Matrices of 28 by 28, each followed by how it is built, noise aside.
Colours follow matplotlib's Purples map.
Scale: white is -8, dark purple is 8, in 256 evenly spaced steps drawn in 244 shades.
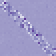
banded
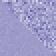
upper triangular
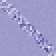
banded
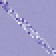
banded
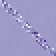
banded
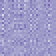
low rank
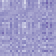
low rank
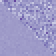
upper triangular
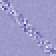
banded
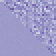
upper triangular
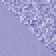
upper triangular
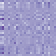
low rank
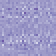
low rank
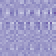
low rank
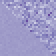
upper triangular
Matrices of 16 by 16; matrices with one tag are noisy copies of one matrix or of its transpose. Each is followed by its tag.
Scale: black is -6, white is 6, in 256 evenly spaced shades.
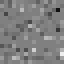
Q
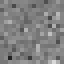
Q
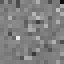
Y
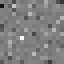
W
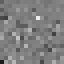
Y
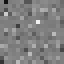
W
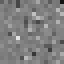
Y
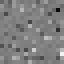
Q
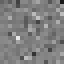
Y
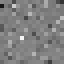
W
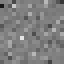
W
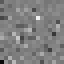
Y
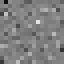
W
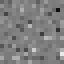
Q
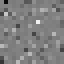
W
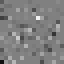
Y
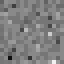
Q
